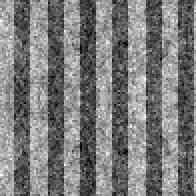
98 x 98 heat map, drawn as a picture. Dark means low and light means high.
There is no overall slope. Overall the values sit about 50% of the way up the scale. Stripes running up and down repeat 6 times from left to right. The top and bottom halves mirror each other.
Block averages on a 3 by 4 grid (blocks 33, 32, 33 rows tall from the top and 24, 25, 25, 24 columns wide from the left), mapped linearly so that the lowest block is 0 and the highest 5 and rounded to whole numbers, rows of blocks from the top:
5 0 4 1
4 0 4 2
5 0 4 1
